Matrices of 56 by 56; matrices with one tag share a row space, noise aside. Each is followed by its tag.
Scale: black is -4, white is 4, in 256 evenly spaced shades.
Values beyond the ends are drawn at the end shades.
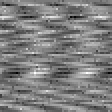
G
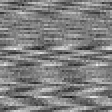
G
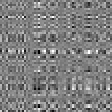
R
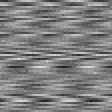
G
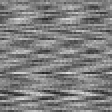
G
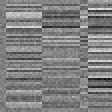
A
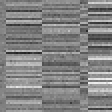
A
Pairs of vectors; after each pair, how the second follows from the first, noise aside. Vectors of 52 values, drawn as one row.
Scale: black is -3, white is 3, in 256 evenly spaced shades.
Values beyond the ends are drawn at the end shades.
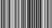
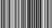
copied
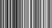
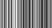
negated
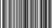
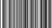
copied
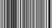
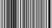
copied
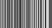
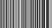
negated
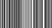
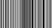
negated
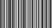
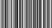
negated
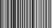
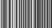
negated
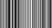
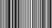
copied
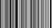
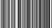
negated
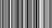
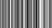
copied
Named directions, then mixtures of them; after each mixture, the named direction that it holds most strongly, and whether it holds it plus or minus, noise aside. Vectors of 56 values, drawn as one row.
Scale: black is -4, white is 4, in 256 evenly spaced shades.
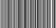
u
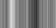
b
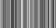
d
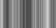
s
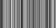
d, minus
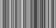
d, plus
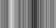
b, plus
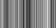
s, plus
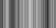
s, minus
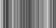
s, plus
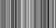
d, plus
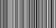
u, minus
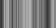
s, minus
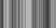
s, minus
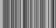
d, plus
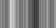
b, plus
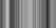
s, minus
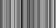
d, minus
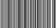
u, plus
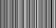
u, minus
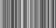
d, plus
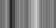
b, minus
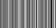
u, minus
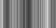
s, plus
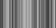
s, minus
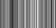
u, minus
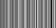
u, minus
